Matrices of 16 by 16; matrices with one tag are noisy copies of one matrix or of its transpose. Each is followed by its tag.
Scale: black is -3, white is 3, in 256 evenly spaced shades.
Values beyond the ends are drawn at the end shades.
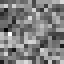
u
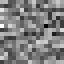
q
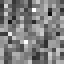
u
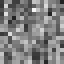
u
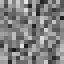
q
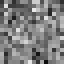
u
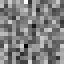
q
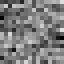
u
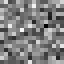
q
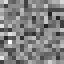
q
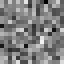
q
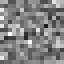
q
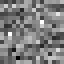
u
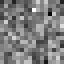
u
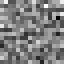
q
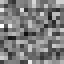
q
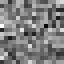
q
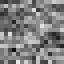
u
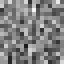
q
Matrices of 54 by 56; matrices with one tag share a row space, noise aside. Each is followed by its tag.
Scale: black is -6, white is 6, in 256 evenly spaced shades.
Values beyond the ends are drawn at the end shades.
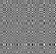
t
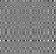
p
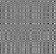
p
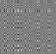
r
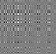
r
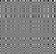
p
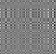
p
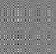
r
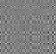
p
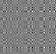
t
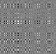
r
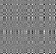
t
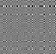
t
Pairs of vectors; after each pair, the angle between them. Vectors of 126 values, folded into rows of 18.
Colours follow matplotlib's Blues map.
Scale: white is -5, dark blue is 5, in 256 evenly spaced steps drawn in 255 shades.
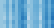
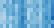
nearly parallel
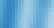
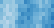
nearly opposite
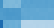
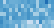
partly aligned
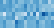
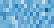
partly opposed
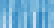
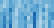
nearly opposite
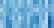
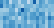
partly aligned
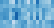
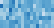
partly opposed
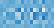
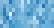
orthogonal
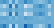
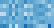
nearly parallel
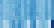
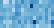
partly aligned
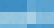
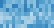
partly aligned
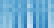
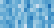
partly opposed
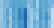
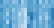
nearly opposite
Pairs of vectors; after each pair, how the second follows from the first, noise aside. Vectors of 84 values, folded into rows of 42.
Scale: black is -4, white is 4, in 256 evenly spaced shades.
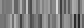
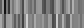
reversed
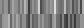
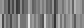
reversed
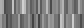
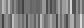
shuffled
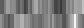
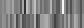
shuffled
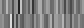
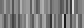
reversed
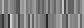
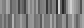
shuffled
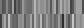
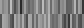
reversed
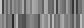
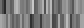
shuffled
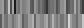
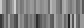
reversed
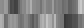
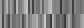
shuffled
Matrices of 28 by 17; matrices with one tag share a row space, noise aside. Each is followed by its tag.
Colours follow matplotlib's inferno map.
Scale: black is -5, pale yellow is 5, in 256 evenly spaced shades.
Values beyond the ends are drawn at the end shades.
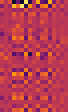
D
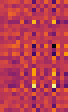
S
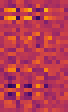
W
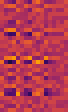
W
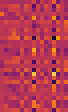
S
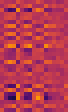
W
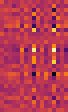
S
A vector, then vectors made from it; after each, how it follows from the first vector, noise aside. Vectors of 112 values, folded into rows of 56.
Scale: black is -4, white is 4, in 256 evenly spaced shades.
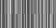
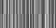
reversed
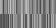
sign-scrambled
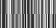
scaled up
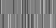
partly zeroed
